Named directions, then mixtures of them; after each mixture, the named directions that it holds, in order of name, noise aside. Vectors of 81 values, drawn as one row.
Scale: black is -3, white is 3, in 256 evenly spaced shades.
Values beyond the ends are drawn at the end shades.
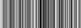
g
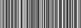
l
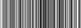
g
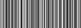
l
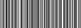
l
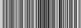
g, l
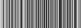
g, l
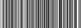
g, l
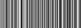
l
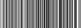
g, l
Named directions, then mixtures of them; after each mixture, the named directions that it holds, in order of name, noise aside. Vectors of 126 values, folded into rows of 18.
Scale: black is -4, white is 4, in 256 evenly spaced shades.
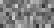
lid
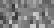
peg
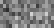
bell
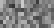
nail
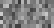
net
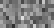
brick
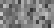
net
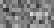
bell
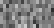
bell, brick, lid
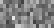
bell, brick, lid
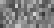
lid, nail, peg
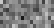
bell, brick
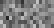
brick, nail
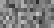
nail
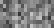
bell, lid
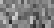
lid, peg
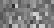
bell, peg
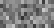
brick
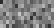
bell, brick, lid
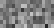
bell, brick, nail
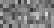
bell, net, peg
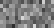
brick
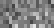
bell, peg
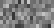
lid, net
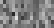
bell, brick, peg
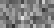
brick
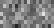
net, peg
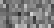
bell, brick, lid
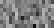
brick, peg
